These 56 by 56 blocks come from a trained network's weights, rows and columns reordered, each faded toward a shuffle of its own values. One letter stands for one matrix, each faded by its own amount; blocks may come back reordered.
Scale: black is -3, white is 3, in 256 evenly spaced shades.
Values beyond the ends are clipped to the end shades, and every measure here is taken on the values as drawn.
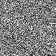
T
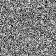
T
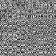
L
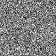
T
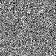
T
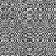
L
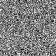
T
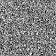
T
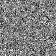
T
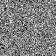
T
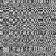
L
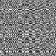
L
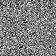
T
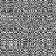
L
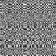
L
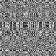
L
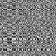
L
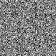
T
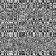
L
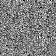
T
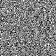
T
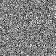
T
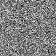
T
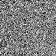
T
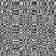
L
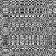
L
